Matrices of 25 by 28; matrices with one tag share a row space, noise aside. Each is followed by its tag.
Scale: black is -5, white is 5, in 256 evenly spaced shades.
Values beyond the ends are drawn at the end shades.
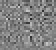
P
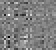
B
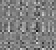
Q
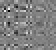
B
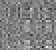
P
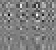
Q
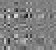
B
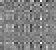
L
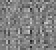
P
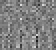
Q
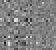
B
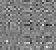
P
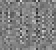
Q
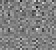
Q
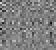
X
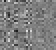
B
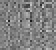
P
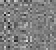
B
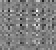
Q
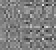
P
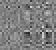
P
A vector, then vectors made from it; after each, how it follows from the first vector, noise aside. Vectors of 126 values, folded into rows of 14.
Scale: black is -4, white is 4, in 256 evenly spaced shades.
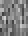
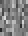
sign-scrambled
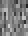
reversed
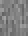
shrunk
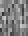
copied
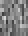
copied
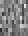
copied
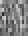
copied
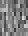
reversed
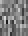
copied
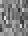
sign-scrambled
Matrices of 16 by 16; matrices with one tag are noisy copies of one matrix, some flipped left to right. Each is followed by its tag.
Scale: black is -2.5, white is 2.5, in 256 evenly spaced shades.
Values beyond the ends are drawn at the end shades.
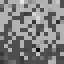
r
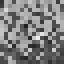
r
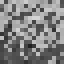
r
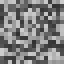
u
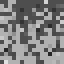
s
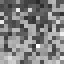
s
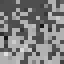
s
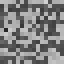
u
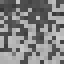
s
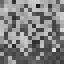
r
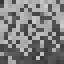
r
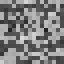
u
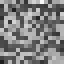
u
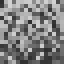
r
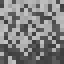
r
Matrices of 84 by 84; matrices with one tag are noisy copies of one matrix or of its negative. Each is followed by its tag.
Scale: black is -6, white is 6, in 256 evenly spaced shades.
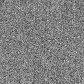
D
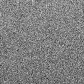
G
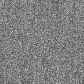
D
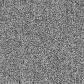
D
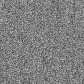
D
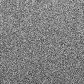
G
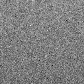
G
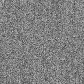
D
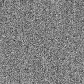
D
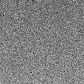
G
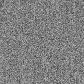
D
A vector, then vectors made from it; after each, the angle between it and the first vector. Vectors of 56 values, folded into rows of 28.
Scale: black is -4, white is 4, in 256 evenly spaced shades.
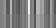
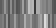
partly aligned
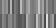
partly aligned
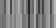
nearly opposite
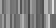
partly opposed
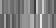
partly aligned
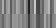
nearly opposite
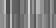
nearly parallel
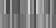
nearly parallel
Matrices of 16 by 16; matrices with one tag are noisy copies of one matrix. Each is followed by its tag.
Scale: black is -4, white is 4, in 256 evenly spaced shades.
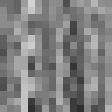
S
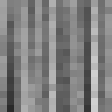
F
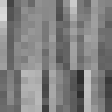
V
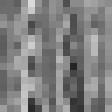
S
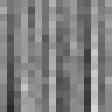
F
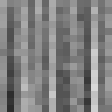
F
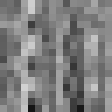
S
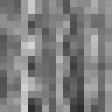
S
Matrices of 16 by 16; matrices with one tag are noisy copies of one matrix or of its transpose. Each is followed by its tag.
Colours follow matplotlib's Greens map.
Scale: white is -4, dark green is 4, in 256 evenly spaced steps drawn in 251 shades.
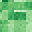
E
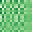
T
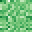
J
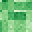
E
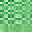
T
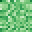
J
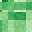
E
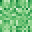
J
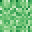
J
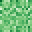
J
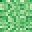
J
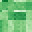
E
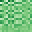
T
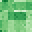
E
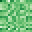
J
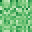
J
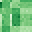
E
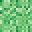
J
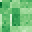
E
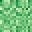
J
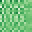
T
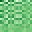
T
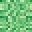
J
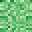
J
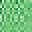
T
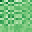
T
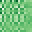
T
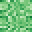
J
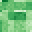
E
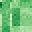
E
